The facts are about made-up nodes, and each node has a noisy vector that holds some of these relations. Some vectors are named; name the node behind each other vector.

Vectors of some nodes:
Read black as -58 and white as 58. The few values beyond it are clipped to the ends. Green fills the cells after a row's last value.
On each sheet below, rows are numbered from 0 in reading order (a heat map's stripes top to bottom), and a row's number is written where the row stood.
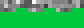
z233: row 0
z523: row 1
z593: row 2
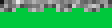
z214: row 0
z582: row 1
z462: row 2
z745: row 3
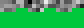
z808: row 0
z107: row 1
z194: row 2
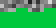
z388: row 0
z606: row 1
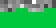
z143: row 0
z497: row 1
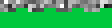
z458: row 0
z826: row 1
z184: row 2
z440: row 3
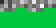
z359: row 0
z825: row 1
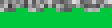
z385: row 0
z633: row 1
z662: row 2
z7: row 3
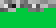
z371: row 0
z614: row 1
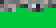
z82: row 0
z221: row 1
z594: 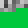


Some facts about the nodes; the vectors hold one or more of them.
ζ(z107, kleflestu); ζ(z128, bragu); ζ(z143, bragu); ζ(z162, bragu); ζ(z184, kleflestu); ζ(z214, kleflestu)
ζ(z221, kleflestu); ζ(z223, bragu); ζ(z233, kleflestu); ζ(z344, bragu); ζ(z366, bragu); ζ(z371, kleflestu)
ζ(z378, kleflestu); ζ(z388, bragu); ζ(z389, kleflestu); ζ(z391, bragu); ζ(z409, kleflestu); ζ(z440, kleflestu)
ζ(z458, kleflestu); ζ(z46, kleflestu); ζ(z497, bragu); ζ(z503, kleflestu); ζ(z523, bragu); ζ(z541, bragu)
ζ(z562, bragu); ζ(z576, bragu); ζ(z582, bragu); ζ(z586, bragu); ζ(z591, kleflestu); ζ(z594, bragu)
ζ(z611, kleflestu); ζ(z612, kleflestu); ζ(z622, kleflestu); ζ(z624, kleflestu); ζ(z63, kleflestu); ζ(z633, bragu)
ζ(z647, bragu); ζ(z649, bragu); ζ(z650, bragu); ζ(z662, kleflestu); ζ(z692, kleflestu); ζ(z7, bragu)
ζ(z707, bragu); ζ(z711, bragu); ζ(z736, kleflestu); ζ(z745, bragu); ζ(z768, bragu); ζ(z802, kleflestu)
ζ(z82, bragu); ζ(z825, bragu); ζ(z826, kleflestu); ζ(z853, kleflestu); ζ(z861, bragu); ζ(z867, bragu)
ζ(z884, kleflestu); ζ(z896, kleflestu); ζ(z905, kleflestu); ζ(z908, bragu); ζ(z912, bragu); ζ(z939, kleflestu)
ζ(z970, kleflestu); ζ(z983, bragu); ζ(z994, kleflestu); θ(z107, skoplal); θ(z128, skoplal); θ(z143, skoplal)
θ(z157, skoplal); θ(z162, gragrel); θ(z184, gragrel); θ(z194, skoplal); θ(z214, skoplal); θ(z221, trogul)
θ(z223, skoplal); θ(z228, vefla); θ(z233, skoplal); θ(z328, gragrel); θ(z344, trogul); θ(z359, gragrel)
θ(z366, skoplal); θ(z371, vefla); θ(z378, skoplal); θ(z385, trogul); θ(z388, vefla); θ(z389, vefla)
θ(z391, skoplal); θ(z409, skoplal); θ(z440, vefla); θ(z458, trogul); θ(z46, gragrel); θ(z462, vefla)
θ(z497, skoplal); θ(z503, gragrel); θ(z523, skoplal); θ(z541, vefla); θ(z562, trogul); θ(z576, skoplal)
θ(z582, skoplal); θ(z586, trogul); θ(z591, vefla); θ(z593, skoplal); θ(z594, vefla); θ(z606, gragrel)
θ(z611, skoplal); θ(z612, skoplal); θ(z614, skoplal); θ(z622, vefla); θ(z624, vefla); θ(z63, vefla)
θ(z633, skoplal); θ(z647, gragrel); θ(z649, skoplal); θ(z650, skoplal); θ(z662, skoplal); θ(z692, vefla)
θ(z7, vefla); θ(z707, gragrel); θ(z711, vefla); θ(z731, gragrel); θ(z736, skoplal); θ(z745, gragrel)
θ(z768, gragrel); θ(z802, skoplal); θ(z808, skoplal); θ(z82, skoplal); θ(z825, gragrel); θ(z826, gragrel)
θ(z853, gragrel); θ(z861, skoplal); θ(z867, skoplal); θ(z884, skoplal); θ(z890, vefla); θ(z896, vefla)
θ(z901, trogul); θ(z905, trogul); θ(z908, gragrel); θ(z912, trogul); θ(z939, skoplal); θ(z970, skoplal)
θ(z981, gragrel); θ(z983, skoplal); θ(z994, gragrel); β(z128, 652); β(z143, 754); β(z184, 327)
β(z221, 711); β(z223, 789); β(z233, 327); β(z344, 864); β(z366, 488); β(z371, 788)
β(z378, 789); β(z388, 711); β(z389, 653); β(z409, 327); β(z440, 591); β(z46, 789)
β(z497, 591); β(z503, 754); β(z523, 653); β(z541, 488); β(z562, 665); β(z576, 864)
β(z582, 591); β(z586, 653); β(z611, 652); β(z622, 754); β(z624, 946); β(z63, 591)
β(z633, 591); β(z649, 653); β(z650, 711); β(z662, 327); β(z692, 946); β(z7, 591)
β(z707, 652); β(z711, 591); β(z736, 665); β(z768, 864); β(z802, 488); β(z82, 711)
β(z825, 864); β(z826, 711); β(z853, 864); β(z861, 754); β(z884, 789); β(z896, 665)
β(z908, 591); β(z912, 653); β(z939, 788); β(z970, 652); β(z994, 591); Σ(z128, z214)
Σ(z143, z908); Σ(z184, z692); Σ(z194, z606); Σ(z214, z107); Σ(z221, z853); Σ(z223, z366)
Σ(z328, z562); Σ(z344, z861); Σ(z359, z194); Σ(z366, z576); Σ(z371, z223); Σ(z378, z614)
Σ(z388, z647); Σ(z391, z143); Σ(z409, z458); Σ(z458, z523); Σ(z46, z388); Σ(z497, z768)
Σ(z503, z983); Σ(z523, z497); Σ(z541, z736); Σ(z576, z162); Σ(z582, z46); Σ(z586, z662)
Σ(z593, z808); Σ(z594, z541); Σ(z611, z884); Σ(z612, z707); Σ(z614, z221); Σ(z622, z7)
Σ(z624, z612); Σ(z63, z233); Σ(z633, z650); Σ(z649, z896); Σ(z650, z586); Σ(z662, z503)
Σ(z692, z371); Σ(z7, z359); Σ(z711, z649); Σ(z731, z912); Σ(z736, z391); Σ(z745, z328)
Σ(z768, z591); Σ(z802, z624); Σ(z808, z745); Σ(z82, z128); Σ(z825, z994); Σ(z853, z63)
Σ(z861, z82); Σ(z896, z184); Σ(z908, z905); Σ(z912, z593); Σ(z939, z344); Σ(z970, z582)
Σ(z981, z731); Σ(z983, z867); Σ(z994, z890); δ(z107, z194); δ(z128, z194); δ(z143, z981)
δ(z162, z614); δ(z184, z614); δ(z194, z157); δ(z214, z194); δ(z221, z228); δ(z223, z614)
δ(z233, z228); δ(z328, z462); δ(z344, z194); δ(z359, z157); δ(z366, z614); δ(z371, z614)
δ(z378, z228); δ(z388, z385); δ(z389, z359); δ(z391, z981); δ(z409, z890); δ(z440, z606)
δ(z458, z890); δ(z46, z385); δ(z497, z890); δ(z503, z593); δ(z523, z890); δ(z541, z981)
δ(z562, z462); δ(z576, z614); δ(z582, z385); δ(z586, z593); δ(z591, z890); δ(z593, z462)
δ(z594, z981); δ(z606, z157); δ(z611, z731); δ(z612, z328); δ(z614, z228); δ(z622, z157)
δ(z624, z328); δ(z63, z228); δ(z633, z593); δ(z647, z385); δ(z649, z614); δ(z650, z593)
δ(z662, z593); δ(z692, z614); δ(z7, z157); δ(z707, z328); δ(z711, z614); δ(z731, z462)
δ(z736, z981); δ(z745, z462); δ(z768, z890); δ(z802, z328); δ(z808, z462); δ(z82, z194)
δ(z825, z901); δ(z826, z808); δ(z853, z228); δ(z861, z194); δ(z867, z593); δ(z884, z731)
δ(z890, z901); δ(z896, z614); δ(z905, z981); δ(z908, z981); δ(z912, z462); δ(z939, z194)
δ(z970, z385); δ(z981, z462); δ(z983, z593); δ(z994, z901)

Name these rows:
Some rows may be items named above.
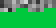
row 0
z344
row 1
z647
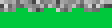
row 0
z649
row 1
z650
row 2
z157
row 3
z378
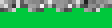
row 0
z692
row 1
z981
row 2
z981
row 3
z128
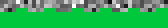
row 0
z905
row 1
z541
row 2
z622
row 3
z562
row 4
z371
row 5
z562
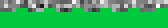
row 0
z233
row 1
z371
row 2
z503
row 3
z736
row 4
z731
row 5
z622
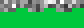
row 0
z825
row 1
z939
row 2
z458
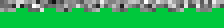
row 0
z389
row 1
z162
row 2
z143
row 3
z63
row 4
z970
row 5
z409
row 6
z692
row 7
z624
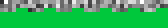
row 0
z768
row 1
z896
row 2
z624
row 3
z594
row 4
z994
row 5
z711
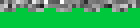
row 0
z46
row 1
z591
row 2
z497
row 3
z82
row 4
z707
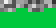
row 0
z890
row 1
z328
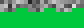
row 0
z46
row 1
z861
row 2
z228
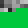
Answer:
z344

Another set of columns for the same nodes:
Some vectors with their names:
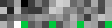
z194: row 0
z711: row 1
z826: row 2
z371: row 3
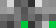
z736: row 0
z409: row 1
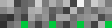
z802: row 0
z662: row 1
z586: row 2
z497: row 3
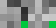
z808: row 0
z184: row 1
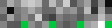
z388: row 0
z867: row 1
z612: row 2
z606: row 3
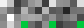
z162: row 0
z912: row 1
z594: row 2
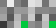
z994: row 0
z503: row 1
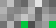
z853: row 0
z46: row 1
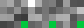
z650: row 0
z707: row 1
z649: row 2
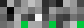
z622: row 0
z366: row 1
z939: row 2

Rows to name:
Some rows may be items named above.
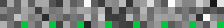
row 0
z63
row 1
z82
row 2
z378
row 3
z981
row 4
z624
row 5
z46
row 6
z707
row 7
z562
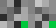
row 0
z692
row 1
z497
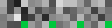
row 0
z462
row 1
z128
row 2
z768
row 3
z82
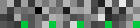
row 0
z624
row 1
z344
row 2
z861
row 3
z462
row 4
z458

